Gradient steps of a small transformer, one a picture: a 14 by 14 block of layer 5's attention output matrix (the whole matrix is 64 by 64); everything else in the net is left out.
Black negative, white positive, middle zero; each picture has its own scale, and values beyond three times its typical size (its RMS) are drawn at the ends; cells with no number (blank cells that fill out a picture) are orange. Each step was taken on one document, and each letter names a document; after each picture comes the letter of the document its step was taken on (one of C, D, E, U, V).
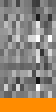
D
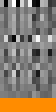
D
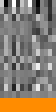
D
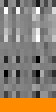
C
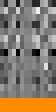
C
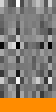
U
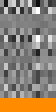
D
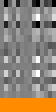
C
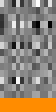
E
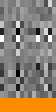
U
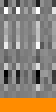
C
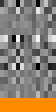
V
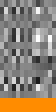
D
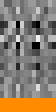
V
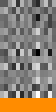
E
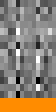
U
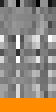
V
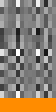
U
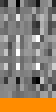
V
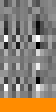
E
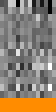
U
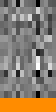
E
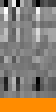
C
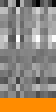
C
